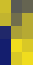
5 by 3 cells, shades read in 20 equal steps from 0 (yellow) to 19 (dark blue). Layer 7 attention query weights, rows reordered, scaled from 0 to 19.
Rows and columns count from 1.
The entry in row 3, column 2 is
6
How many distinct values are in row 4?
3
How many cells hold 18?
1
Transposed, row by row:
3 4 18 19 19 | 13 11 6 0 2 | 12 5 5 2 0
